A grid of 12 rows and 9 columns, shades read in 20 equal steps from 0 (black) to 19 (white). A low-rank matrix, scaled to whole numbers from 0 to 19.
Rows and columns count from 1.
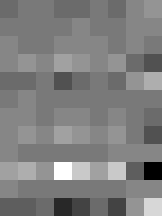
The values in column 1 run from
7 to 12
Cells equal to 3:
1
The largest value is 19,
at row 10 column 4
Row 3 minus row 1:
2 0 0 2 2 1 1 0 -2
